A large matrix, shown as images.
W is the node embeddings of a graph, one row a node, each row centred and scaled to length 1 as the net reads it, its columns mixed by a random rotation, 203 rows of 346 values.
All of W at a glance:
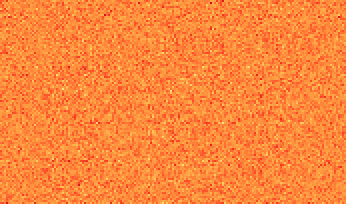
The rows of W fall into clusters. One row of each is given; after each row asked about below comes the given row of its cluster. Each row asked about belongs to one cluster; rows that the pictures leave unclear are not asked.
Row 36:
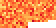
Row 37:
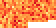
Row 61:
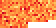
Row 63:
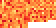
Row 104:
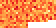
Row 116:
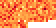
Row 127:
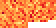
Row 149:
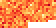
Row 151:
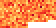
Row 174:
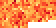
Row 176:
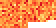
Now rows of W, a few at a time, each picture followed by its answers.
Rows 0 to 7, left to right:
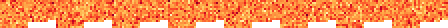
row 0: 127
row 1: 174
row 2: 63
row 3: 63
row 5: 104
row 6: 116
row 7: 174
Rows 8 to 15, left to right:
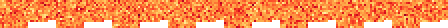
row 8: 149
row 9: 61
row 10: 104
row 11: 127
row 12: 149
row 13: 104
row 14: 174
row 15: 61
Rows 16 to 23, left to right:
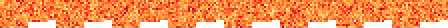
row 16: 36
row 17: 36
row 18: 116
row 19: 61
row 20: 37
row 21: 149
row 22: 116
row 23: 151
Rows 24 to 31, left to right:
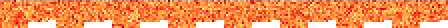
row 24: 174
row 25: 104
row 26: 116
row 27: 63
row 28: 63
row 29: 149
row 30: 116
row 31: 151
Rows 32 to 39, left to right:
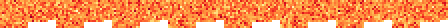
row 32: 127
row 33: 36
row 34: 176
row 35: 37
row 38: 176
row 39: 127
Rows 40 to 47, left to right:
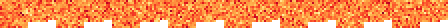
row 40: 149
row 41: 127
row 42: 174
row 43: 176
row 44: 127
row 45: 36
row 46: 127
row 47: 61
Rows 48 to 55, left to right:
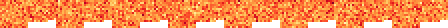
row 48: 127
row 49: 63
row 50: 36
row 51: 174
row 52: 127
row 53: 127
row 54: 151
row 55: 61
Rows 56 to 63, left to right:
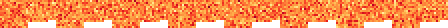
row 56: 149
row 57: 116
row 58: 36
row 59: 151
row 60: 127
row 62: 37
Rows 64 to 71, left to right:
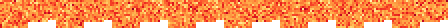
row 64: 174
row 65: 151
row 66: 61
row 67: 61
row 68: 127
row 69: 61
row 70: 116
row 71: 149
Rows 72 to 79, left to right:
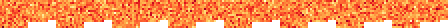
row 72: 149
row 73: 61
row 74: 176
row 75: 176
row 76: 61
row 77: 149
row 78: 37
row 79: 116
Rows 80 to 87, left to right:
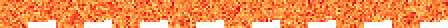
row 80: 36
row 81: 174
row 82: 37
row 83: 37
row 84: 116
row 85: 151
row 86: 176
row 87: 174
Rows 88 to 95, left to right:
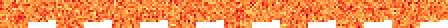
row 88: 174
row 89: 36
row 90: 63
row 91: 104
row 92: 149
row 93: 104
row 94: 116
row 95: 176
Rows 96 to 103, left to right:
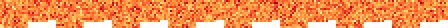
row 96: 37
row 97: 116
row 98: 61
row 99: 176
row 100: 127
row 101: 116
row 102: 116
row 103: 63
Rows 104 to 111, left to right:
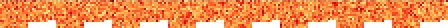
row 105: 149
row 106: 63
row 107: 174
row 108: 176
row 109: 174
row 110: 61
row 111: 149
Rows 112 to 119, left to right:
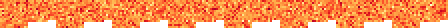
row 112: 176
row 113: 61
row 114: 36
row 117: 36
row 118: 37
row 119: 36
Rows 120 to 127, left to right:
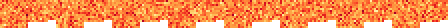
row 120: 104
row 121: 37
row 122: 149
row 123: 149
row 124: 176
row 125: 63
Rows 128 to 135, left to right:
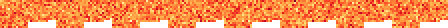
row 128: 149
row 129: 127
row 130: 116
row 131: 127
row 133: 127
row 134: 37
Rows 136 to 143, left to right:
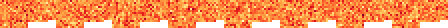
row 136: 104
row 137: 127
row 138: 37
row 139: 61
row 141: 36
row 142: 104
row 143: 116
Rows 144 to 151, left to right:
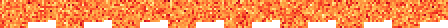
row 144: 63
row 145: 151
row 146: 36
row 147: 63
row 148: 174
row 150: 127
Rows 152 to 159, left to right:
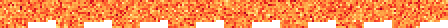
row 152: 151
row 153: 37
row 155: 151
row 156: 149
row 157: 127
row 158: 116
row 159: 176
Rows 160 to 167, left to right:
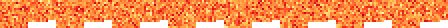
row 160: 61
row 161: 61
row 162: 36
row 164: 37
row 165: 37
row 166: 104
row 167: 36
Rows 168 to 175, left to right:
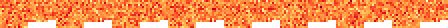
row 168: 176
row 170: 151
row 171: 116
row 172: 116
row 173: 151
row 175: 116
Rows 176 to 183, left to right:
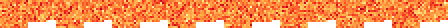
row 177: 116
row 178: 127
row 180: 104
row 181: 176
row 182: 61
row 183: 149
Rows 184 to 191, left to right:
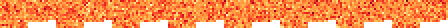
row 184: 116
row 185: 149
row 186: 36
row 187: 174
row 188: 63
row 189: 37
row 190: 37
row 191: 127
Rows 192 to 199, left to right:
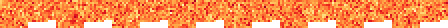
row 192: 36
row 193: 174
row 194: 116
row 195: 176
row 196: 151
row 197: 149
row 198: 36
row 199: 174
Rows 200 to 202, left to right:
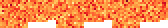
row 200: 176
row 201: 37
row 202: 127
